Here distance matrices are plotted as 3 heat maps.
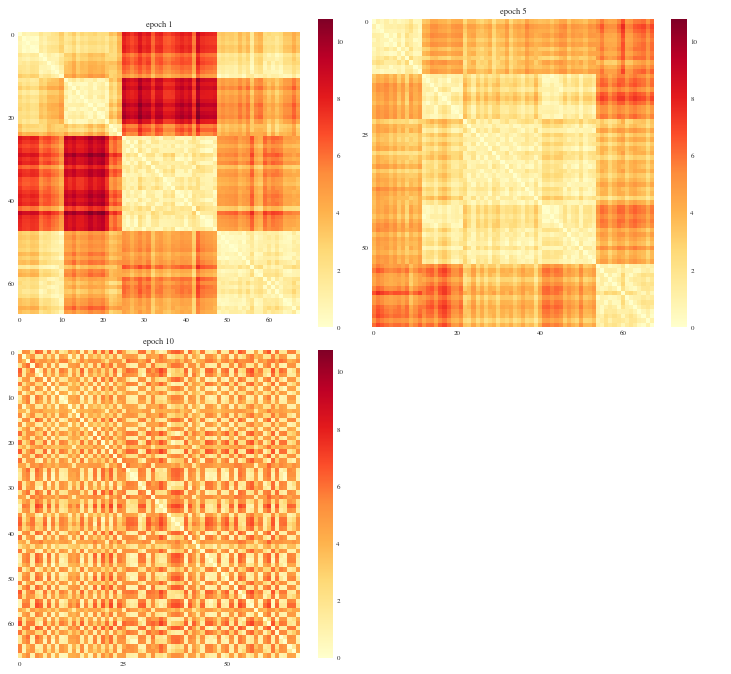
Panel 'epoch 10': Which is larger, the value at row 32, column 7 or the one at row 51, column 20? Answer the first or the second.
the first
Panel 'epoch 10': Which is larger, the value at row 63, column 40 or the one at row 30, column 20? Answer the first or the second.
the second
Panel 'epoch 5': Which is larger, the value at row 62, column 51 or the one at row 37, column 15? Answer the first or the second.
the first
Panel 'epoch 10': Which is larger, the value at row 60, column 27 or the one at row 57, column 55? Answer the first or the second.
the first
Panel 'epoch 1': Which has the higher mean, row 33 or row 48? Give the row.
33
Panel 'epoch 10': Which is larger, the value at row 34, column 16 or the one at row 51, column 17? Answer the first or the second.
the first
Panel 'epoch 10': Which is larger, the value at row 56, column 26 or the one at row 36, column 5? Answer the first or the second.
the first
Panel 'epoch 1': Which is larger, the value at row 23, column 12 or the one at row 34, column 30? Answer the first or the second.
the first
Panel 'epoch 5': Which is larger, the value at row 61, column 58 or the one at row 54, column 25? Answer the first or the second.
the second
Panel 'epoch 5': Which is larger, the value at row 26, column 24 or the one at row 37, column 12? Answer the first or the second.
the second
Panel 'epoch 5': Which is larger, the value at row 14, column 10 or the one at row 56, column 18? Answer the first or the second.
the second
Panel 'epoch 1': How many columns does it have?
68
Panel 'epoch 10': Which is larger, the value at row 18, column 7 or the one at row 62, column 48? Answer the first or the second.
the second
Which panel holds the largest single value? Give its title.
epoch 1
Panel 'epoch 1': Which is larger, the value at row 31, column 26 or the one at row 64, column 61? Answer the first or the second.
the second
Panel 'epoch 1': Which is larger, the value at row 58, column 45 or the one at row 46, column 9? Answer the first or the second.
the second
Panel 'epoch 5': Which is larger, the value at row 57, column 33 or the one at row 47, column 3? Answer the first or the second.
the second
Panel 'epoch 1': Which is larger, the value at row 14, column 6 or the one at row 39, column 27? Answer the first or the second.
the first
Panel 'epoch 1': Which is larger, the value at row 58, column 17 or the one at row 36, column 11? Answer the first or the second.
the second
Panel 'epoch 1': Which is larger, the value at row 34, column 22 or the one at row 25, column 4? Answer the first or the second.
the second
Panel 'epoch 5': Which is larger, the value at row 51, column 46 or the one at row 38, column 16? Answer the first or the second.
the second
